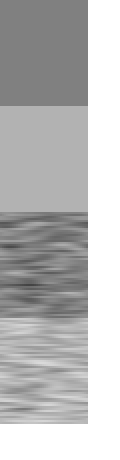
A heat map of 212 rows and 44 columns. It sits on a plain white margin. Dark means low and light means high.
It is made of 4 by 1 panels. Panel 1,1: middling, flat. Panel 2,1: high, flat. Panel 3,1: middling, streaked across. Panel 4,1: high, streaked across.
